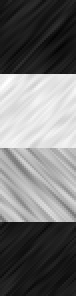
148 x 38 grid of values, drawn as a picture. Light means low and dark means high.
It is made of 4 by 1 panels. Panel 1,1: very high, slanting up to the right, faint in contrast. Panel 2,1: very low, slanting up to the right, faint in contrast. Panel 3,1: low, slanting down to the right. Panel 4,1: very high, slanting up to the right, faint in contrast.
